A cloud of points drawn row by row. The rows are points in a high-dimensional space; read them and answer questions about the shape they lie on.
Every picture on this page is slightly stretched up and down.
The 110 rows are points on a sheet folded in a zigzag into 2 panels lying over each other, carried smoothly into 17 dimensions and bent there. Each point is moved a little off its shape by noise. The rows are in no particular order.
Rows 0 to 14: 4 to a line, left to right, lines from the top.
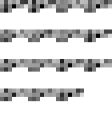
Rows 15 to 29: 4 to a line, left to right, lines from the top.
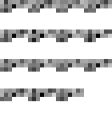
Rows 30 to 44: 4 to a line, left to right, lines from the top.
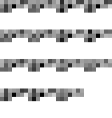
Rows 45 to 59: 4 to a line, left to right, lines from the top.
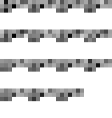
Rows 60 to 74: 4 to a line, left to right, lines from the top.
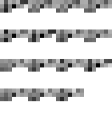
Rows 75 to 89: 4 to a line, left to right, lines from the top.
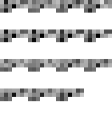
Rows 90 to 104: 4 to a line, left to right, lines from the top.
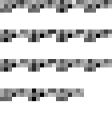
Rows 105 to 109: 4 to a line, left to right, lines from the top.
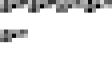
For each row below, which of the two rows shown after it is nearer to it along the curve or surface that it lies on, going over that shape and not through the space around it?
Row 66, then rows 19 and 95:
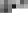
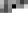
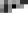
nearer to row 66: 95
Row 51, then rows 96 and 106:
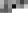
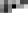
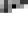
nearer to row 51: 106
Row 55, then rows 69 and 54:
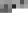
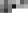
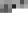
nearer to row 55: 54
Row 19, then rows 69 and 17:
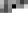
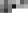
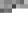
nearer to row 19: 17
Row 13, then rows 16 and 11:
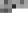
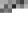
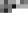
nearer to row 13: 16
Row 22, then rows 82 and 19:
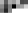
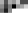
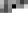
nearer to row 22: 82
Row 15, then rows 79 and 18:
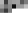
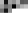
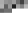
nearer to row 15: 79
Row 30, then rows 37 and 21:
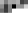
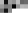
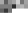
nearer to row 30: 21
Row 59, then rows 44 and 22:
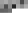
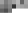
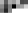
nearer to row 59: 44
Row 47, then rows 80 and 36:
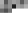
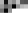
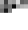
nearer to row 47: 80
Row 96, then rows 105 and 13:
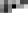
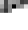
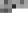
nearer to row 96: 105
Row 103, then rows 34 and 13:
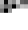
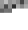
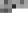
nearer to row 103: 13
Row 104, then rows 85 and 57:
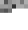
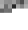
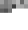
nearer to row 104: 85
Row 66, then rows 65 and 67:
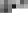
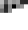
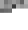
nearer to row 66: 65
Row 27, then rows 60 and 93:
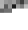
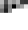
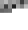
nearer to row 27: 60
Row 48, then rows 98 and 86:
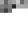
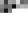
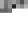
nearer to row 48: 98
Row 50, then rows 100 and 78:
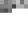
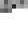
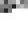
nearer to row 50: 78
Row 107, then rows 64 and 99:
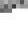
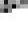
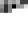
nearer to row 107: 99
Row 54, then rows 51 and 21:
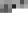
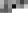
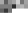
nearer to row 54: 21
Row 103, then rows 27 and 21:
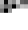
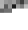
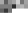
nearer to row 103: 21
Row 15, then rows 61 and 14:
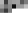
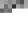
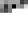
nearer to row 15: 61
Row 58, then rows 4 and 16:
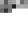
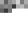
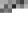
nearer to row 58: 4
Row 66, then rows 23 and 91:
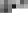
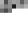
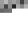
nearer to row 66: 91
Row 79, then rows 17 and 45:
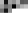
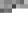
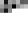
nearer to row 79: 45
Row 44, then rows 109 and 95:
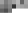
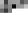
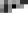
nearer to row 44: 95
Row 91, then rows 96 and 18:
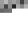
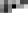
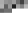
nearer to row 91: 96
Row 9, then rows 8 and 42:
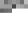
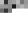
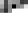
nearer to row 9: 8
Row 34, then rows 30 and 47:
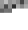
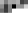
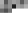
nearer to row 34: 30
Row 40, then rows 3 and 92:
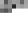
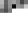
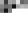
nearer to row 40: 3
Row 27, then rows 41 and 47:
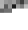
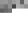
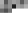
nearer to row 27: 47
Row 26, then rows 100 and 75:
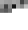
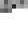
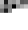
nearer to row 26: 75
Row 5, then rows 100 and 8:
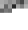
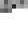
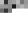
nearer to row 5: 100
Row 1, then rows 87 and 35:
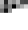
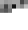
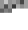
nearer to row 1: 87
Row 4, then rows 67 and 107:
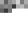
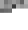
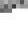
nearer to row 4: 107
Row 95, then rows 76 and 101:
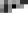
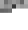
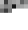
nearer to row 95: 101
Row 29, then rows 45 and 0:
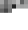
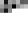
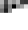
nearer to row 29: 0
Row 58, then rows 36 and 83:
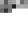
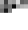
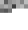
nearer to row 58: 36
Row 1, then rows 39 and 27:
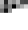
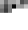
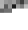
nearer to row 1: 39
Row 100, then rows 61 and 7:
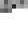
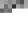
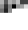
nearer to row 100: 61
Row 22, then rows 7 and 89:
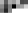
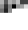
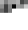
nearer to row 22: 7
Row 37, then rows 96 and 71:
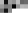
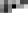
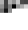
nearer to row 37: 71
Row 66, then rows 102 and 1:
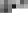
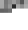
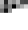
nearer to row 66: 1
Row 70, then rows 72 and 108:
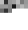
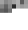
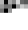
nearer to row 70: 108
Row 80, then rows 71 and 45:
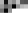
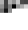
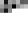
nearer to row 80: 45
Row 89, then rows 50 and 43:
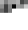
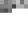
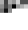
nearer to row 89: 43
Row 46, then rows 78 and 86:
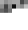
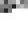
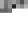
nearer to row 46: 78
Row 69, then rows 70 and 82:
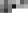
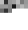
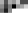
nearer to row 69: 82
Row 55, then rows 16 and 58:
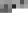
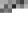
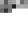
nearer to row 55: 58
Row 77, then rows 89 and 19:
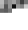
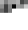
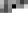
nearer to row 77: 19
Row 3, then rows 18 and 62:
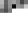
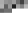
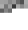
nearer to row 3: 18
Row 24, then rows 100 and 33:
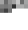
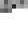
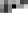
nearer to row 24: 33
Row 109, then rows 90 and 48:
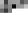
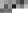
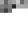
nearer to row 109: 90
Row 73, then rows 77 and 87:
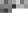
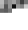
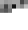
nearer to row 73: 87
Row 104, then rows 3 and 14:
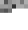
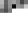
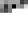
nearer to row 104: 3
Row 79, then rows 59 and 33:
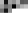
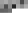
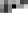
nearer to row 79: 33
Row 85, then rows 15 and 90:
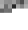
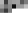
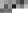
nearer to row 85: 90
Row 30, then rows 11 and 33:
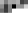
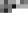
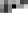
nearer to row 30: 33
